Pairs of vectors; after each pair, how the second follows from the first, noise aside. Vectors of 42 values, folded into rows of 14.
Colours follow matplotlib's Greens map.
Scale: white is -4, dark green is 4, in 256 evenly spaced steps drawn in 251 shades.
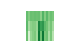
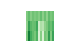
negated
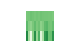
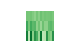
sign-scrambled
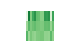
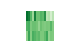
sign-scrambled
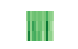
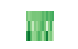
sign-scrambled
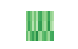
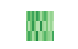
sign-scrambled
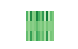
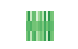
negated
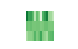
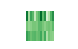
sign-scrambled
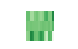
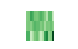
negated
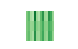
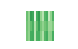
negated
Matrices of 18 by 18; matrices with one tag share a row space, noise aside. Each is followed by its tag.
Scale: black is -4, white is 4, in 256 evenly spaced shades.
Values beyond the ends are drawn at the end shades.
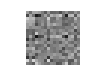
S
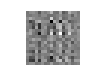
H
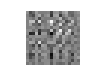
H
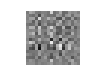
H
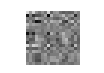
S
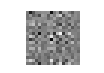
H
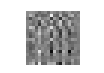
H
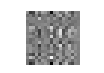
H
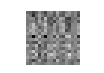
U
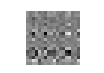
U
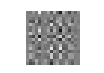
H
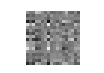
S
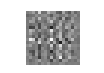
H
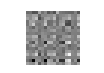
U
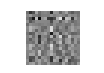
H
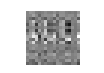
U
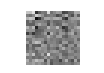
S
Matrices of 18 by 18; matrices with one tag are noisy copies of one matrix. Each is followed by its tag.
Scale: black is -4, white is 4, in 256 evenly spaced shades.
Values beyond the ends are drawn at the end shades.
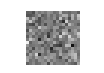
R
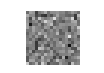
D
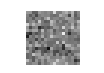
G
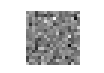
D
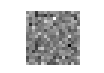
D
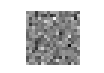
D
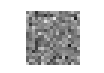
D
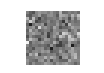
R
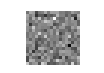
D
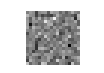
D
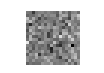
R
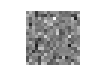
D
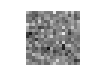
G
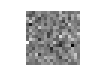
R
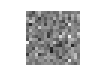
R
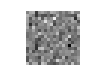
D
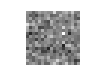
G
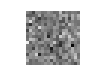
R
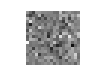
R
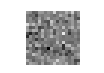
G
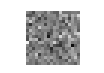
R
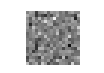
D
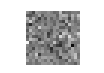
R
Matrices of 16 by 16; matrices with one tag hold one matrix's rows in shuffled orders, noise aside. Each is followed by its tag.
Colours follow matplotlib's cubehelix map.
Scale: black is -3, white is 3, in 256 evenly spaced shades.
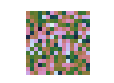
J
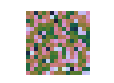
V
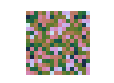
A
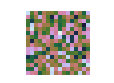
A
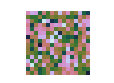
J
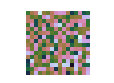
V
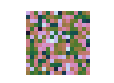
J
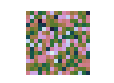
J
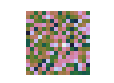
V
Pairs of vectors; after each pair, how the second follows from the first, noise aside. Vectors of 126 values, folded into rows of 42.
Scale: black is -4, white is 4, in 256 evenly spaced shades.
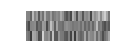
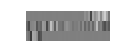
partly zeroed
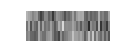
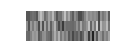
negated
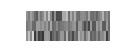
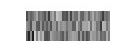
negated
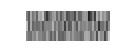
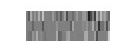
partly zeroed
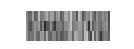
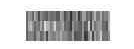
negated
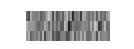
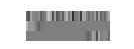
partly zeroed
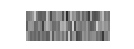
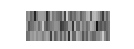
negated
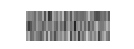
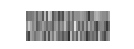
negated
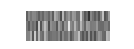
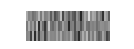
negated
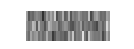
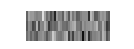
negated
